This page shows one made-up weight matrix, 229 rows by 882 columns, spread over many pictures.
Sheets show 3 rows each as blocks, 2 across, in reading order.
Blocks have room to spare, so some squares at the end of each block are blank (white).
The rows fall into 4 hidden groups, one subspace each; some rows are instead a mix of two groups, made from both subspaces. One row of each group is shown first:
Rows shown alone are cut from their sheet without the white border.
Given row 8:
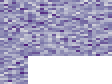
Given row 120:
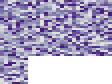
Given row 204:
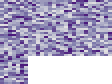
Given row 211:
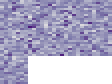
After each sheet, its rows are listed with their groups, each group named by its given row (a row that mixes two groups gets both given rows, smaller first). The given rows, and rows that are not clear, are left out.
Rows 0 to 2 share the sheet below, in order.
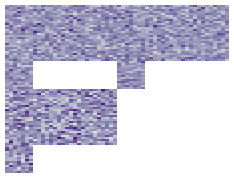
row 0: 120 and 211
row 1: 8
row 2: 204
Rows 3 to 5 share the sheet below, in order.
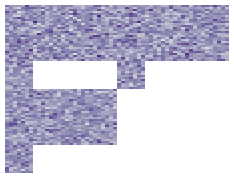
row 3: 211
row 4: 204
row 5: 204
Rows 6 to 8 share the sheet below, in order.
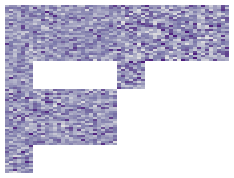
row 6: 8
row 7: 211
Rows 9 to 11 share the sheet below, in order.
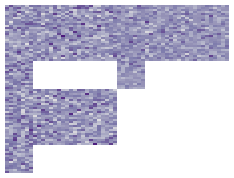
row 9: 204 and 211
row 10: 211
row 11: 8
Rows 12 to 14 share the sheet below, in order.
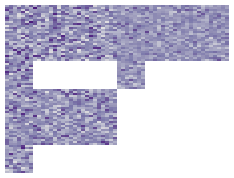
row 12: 204
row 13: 120
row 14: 120
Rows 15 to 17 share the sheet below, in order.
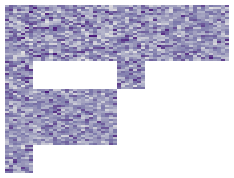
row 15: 8 and 204
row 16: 204
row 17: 120
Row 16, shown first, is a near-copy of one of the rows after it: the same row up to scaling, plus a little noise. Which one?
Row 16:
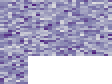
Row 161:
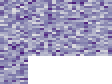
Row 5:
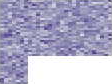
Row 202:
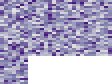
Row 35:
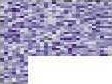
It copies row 5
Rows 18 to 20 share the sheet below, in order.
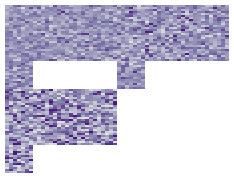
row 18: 120
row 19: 211
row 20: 120
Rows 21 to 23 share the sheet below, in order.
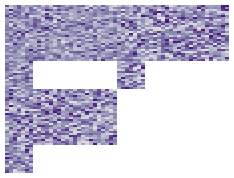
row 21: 8
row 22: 8
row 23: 8 and 120
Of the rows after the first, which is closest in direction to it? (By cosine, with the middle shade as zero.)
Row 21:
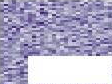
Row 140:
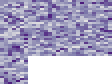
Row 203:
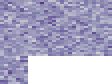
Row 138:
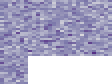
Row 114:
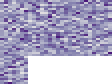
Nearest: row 203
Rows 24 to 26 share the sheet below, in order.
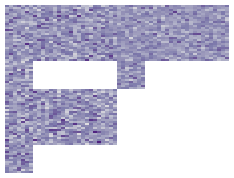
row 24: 204
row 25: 120
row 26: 204
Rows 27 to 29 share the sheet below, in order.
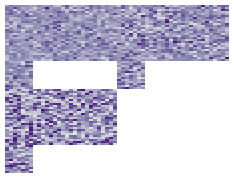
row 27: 120
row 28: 8
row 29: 8
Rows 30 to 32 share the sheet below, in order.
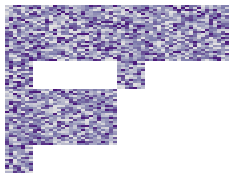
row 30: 120
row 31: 120
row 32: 120
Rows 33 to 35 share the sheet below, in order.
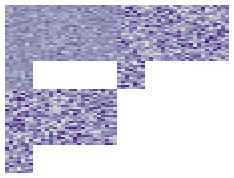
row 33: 204
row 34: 8 and 120
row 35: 204
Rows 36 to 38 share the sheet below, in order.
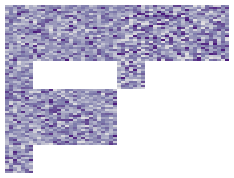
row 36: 211
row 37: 8 and 204
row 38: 120
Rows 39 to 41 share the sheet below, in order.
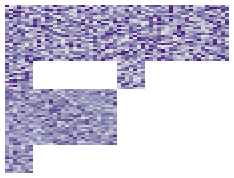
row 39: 8
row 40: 204
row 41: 120
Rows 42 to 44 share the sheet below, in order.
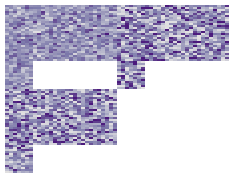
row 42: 8 and 211
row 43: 120
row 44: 211
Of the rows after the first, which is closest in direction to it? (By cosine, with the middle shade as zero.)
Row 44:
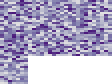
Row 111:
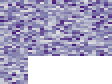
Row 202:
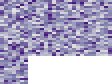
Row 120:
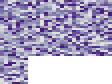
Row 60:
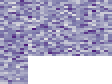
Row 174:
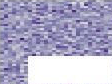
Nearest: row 60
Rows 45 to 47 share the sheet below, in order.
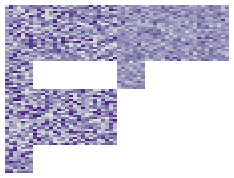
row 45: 8
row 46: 211
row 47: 211
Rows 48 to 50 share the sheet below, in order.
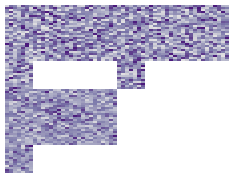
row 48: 8
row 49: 204
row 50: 120 and 211
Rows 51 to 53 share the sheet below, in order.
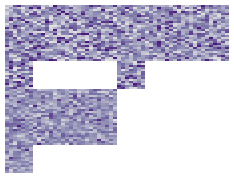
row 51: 120
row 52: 120
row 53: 204 and 211
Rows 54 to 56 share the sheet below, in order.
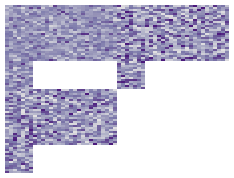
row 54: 120
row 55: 8
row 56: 8
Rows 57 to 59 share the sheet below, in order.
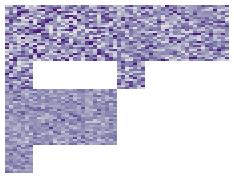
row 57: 211
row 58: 120
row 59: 211
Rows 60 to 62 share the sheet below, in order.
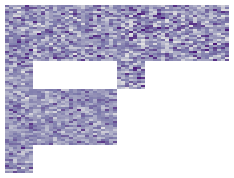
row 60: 211
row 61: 8
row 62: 8 and 120
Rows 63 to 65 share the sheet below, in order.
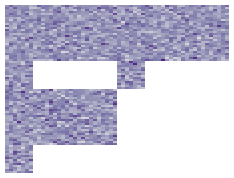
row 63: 120 and 204
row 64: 120 and 211
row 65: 120
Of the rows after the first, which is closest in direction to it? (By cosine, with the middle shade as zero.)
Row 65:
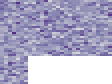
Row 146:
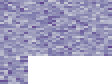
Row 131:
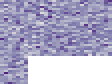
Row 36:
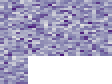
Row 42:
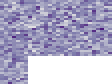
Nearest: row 146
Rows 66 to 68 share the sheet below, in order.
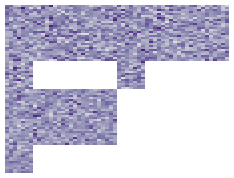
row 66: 120
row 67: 8
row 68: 211
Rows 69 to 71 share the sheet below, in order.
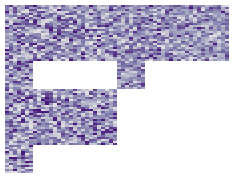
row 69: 211
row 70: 8 and 204
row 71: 8 and 204
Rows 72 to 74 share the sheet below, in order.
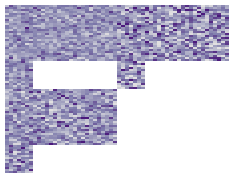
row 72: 8 and 204
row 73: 120
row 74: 120
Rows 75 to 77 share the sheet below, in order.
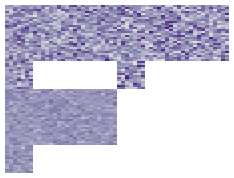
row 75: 120 and 204
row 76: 120
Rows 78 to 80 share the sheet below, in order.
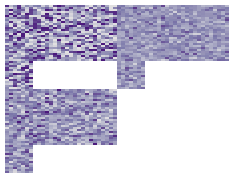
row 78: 8
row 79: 120
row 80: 8
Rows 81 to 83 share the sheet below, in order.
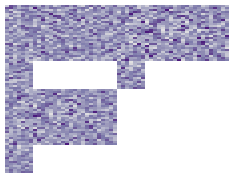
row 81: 8
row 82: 211
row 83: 211
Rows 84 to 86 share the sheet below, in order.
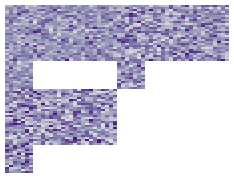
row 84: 211
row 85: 204
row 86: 204
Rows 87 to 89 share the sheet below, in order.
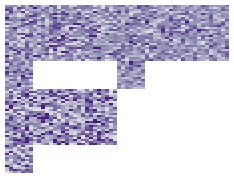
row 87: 204
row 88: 211
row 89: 211
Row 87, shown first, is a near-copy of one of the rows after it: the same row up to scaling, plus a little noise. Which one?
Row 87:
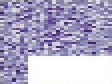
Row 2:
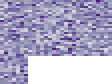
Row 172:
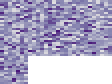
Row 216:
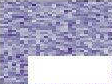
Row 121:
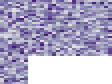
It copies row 172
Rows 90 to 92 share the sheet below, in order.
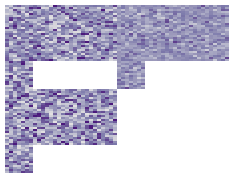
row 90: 120
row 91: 8
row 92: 211
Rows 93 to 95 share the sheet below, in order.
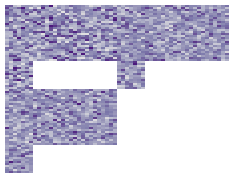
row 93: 120
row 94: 120
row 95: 8 and 211
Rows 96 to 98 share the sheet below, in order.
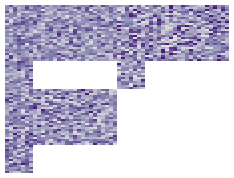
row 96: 204 and 211
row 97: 204
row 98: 8 and 204
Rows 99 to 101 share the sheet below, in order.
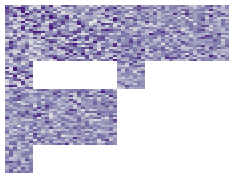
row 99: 8 and 120
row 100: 211
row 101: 204 and 211
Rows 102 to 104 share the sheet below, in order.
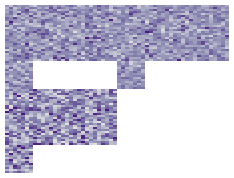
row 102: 211
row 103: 211
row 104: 120 and 211
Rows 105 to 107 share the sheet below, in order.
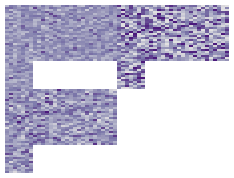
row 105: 8
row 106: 8
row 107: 8
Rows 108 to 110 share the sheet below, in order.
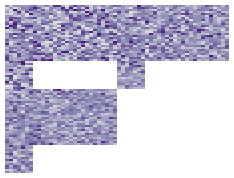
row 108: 120
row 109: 211
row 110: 8 and 120
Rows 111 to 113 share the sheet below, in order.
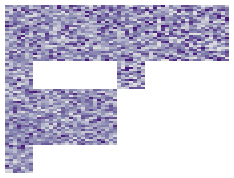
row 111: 120 and 204
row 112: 120
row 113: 120 and 211
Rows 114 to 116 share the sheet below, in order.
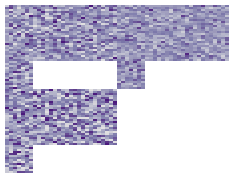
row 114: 8
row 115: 204
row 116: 120
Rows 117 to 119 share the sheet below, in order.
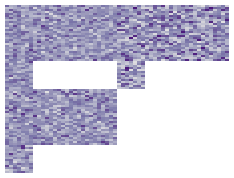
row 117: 8
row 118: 120 and 204
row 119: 120
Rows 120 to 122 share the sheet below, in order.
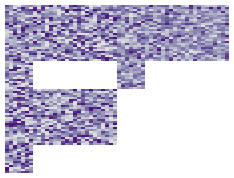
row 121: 204
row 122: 204
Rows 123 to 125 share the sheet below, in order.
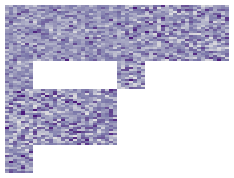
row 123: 211
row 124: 120
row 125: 8 and 211
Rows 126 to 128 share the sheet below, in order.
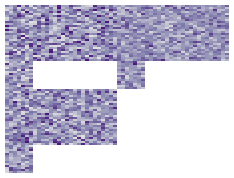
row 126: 204
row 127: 120
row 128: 204 and 211
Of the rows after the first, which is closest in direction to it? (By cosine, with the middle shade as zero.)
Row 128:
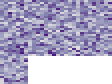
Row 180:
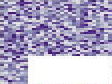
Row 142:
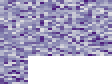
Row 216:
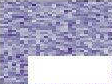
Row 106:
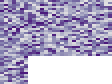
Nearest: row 180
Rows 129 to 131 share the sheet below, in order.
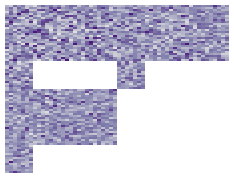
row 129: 211
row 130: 204 and 211
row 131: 8
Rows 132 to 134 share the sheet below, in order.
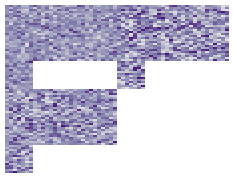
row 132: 8 and 211
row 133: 8
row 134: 8
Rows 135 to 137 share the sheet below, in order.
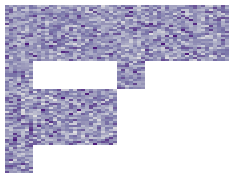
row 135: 204
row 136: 211
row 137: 8
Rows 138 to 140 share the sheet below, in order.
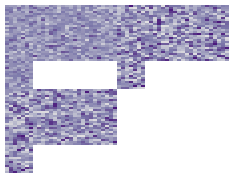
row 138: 204
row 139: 120 and 204
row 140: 8 and 204
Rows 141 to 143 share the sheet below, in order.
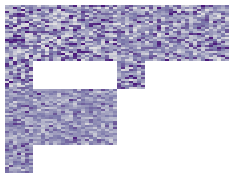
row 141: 204
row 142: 120
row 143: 204
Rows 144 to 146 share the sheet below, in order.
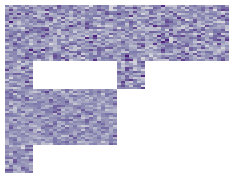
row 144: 8 and 211
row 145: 8 and 120
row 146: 120
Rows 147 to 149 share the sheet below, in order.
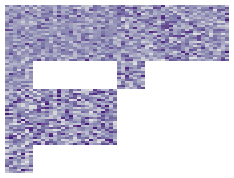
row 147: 204
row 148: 120
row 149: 204
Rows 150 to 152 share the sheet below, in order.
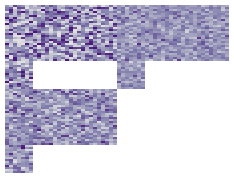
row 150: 204 and 211
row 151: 204 and 211
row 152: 120
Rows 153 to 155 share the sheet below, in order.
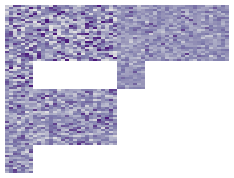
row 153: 120 and 211
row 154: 211
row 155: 8
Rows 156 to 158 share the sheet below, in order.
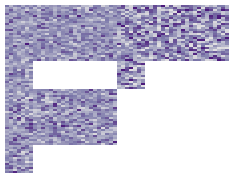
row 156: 204
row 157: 8 and 120
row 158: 8
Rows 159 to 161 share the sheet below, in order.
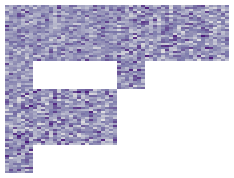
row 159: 204
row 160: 204
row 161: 204
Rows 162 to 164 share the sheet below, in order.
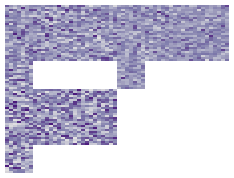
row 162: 8 and 120
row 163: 8
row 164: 120 and 204
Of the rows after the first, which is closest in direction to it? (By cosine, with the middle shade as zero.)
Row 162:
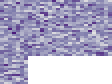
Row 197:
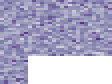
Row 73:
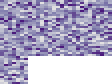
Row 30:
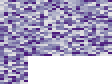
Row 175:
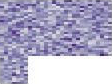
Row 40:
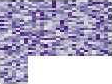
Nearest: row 73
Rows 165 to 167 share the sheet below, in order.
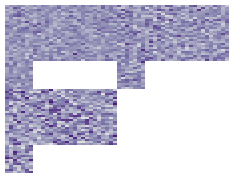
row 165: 204 and 211
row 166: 8
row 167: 120
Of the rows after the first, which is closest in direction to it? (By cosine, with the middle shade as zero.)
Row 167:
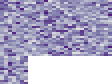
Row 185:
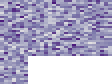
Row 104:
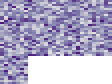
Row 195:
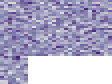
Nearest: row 185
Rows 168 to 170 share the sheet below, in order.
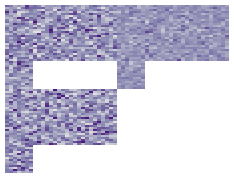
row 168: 211
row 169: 211
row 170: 8 and 120
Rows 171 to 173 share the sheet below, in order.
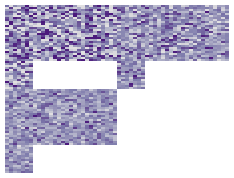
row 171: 211
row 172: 204
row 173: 211
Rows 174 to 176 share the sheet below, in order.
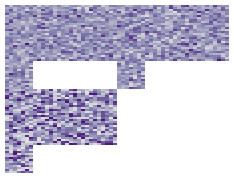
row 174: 204
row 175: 120 and 204
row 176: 120 and 204
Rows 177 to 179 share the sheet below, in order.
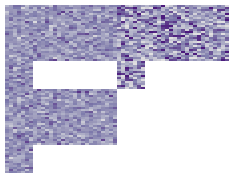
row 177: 120 and 211
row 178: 120
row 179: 204
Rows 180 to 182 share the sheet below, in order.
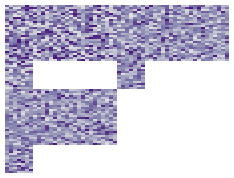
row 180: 211
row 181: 204
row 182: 120
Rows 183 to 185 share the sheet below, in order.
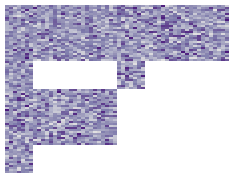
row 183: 204 and 211
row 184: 120
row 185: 204
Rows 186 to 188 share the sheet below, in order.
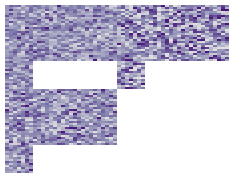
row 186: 8
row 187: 8 and 120
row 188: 8 and 204
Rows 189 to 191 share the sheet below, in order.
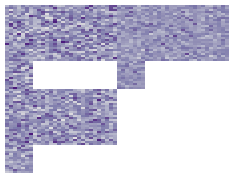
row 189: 8
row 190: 211
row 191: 211
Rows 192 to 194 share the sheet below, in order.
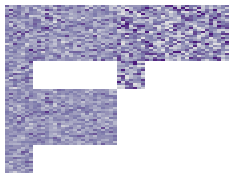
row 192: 8
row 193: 120
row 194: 8
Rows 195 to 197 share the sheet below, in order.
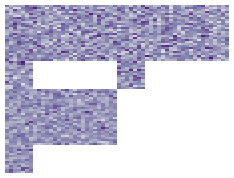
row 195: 120 and 211
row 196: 204
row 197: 120 and 204
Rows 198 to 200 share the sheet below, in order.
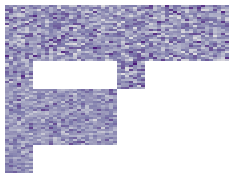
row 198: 204
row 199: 120 and 204
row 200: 8 and 211
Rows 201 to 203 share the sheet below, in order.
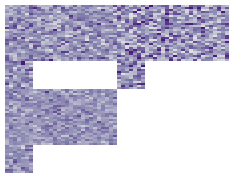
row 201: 120 and 204
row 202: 204
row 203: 120
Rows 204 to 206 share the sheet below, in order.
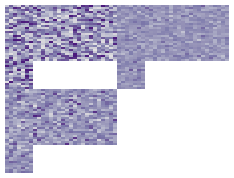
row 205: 204
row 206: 211
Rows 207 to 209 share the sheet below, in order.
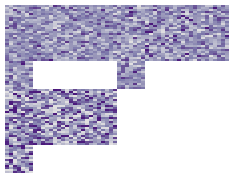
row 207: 120
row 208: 211
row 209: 120
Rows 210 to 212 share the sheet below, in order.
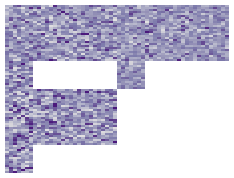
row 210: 120
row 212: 8 and 204
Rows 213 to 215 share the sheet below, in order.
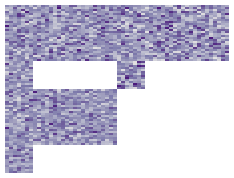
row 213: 204
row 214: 120
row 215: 8 and 204
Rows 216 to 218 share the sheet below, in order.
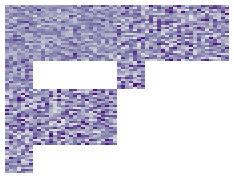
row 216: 204
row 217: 120 and 204
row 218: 204
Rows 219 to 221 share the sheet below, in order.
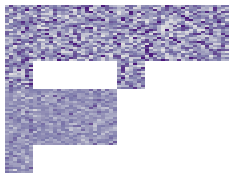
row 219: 204
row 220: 120 and 211
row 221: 8
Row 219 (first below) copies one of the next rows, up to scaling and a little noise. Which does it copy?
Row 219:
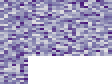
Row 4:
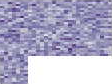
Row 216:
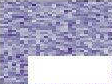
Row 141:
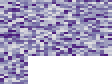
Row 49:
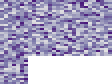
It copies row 49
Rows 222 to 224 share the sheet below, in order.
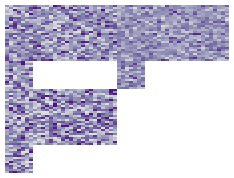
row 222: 120
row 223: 120
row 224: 8
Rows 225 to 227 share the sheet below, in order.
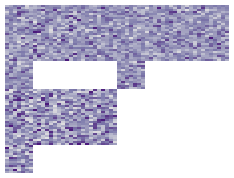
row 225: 211
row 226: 8 and 120
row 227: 8 and 204
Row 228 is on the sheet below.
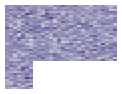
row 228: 8
